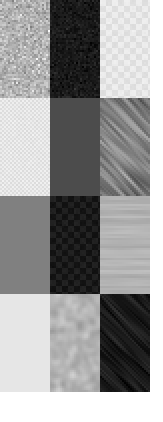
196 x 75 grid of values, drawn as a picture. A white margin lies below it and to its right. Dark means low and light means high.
The table splits into 4 rows of 3 panels. Panel 1,1: high, fine-grained. Panel 1,2: very low, fine-grained, faint in contrast. Panel 1,3: very high, checkered, faint in contrast. Panel 2,1: very high, checkered, faint in contrast. Panel 2,2: low, flat. Panel 2,3: middling, slanting down to the right. Panel 3,1: middling, flat. Panel 3,2: very low, checkered, faint in contrast. Panel 3,3: high, streaked across, faint in contrast. Panel 4,1: very high, flat. Panel 4,2: high, blotchy, faint in contrast. Panel 4,3: very low, slanting down to the right, faint in contrast.
